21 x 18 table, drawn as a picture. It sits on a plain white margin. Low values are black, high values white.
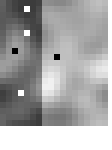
Calmest part: top right. Seam: vertical, 40% of the way across, the right part higher. Lone odd cells: 5, 3 higher and 2 lower than their neighbours.
